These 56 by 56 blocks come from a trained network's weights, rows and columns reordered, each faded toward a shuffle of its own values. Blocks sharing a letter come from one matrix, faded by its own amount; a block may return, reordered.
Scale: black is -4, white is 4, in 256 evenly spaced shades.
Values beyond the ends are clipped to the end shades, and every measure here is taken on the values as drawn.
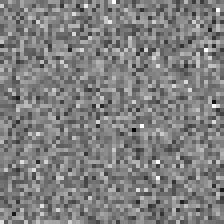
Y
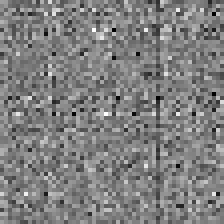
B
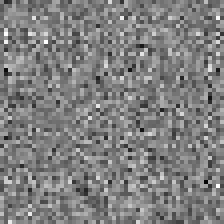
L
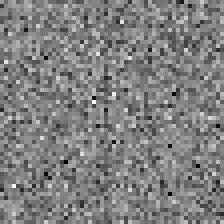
Y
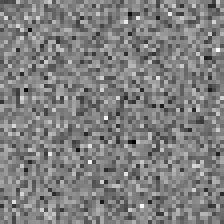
Y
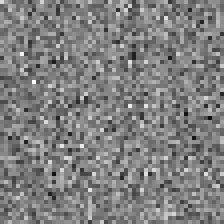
Y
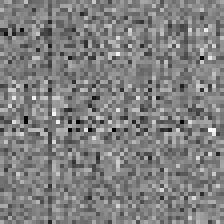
B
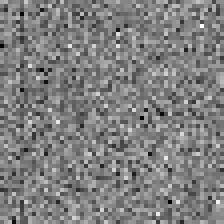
Y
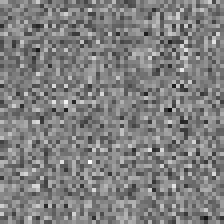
L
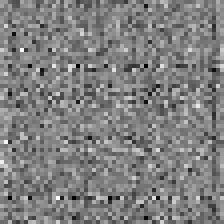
B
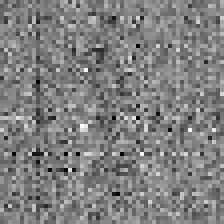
B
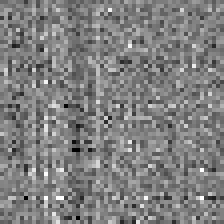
B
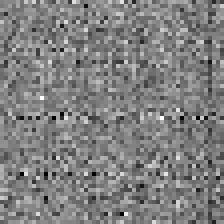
B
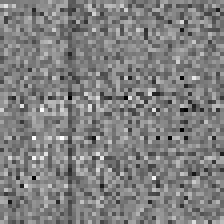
B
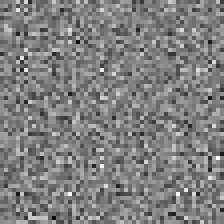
L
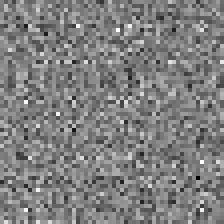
L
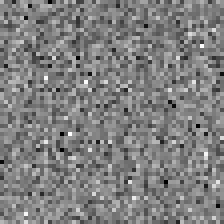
Y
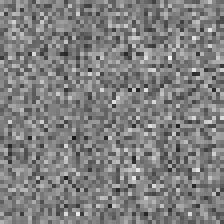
L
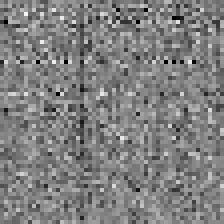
B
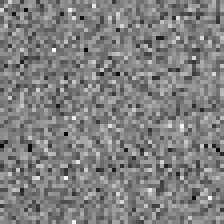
Y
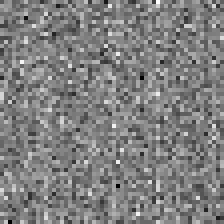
Y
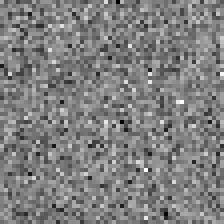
Y
